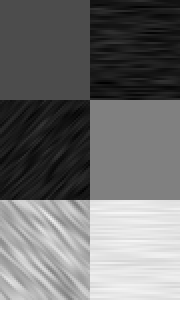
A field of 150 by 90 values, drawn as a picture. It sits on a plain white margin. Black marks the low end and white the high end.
The table splits into 3 rows of 2 panels. Panel 1,1: low, flat. Panel 1,2: very low, streaked across, faint in contrast. Panel 2,1: very low, slanting up to the right, faint in contrast. Panel 2,2: middling, flat. Panel 3,1: high, slanting down to the right. Panel 3,2: very high, streaked across, faint in contrast.
